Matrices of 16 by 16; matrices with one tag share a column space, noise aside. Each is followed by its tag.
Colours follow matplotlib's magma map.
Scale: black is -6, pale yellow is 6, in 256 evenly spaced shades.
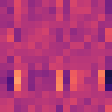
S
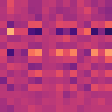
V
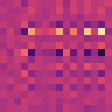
V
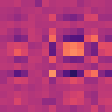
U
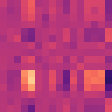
S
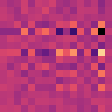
V
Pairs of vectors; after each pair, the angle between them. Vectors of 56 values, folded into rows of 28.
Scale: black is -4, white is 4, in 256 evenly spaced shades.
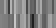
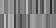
partly opposed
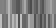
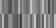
partly opposed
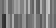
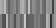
partly aligned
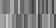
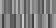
orthogonal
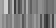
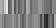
nearly parallel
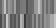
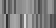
nearly opposite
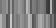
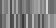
partly opposed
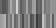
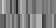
nearly opposite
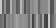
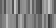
orthogonal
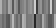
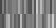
partly opposed
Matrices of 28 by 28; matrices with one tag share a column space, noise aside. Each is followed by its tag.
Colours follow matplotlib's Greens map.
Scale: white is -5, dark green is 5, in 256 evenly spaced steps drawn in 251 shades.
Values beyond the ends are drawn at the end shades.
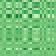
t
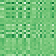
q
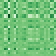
t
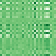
q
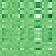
t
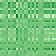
t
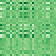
q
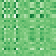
t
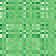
q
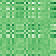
q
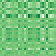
t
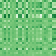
t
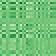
q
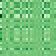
t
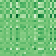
t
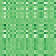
q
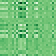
q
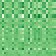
t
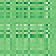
q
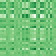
t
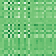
q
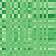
t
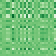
t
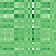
t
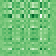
t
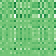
t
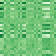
q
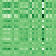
t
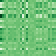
t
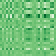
t
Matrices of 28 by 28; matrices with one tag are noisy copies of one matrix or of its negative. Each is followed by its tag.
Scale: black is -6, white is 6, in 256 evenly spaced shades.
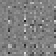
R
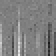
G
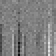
G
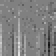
G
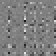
R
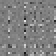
R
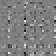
R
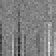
G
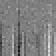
G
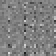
R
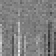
G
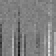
G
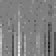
G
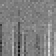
G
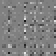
R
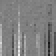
G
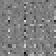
R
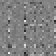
R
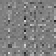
R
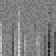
G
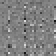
R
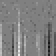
G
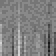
G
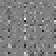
R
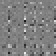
R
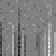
G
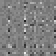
R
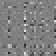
R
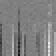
G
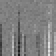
G
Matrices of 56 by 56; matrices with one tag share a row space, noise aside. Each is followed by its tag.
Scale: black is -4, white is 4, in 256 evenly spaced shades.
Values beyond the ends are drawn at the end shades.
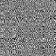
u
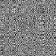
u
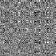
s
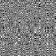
s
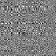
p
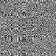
p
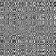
u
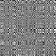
u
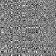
p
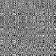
u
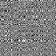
p
